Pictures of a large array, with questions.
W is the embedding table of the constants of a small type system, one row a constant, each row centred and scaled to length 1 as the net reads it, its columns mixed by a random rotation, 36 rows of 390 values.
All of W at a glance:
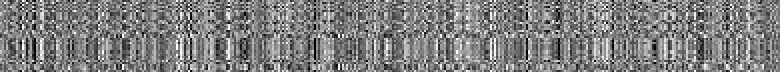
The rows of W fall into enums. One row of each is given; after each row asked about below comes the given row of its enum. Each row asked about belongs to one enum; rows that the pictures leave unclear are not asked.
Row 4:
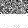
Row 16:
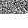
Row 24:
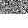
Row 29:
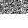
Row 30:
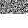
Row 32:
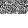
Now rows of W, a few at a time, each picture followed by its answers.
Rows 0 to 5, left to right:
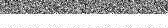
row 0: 24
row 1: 16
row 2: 4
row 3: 30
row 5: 16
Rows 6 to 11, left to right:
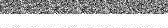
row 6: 29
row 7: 29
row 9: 4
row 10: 16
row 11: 30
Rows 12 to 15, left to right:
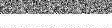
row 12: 4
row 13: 24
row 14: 4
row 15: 30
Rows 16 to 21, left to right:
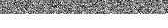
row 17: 32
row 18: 32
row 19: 29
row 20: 24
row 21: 4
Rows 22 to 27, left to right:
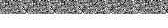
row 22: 24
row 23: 24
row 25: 29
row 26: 29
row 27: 24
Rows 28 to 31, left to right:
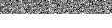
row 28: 4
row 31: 24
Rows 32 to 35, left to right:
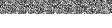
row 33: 32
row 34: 32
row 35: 4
